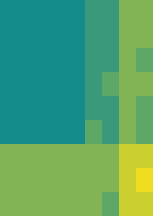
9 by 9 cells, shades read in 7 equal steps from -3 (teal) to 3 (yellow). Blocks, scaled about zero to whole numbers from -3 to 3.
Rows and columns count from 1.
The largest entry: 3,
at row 8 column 9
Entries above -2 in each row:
2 2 2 3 2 3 9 9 9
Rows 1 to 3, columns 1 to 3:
-3 -3 -3 | -3 -3 -3 | -3 -3 -3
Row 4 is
-3 -3 -3 -3 -3 -2 -1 0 0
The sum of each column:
-18 -18 -18 -18 -18 -11 -12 6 4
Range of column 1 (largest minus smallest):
3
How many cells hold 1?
0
